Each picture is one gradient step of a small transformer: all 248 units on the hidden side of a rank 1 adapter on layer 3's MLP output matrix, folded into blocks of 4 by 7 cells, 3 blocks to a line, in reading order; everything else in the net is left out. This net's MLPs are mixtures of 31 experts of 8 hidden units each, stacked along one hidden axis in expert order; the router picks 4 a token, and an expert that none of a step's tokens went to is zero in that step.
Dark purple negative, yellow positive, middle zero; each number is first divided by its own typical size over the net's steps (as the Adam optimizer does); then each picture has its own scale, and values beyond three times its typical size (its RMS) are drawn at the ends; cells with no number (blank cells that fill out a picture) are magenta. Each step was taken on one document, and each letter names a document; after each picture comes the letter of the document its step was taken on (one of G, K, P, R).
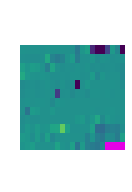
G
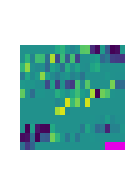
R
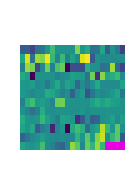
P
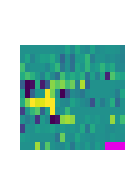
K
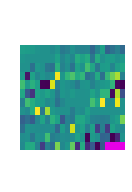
P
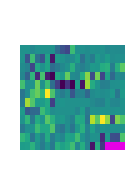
P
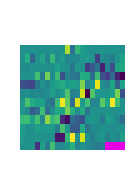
K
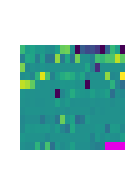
G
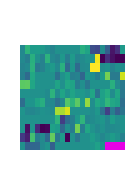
R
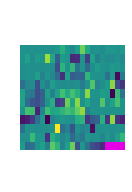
K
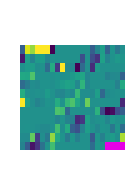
R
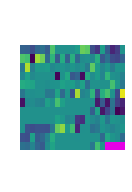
R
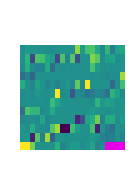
G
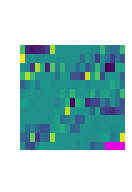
R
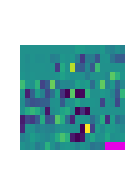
K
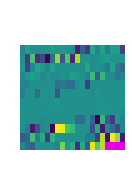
G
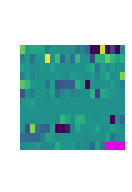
G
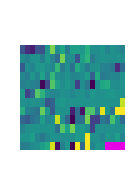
P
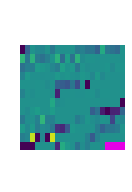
G
